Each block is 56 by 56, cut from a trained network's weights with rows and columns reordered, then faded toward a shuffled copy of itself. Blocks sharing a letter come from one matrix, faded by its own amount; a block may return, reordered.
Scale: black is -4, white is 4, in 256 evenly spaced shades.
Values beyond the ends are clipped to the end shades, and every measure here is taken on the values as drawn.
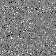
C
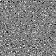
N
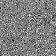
N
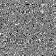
N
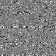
C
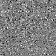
N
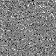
C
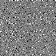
N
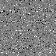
C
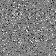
C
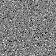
C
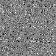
N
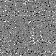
C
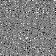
N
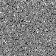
C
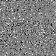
C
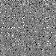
N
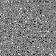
C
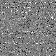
C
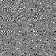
N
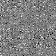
N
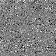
C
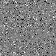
C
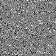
C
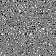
C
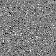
C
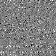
N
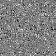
N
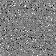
C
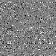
N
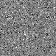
C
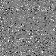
C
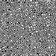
N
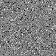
C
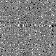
N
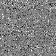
C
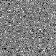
N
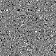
N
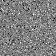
C
